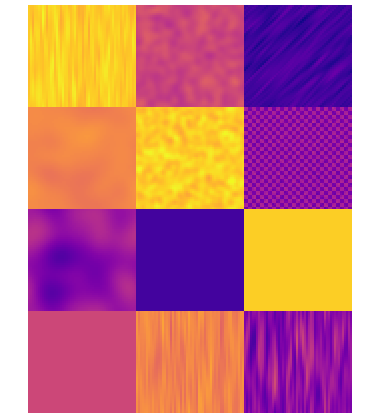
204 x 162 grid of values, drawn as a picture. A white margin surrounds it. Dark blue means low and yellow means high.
The table splits into 4 rows of 3 panels. Panel 1,1: very high, streaked downward, faint in contrast. Panel 1,2: middling, blotchy, faint in contrast. Panel 1,3: very low, slanting up to the right, faint in contrast. Panel 2,1: high, smooth, faint in contrast. Panel 2,2: very high, blotchy, faint in contrast. Panel 2,3: low, checkered. Panel 3,1: low, smooth. Panel 3,2: very low, flat. Panel 3,3: very high, flat. Panel 4,1: middling, flat. Panel 4,2: high, streaked downward, faint in contrast. Panel 4,3: low, streaked downward.
